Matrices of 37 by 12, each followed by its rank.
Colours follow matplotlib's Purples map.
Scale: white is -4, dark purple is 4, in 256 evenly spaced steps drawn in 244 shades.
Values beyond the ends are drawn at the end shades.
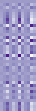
one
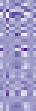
two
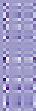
one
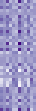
two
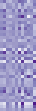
two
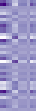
one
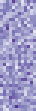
full rank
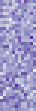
full rank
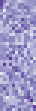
full rank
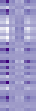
one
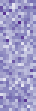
full rank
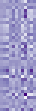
two
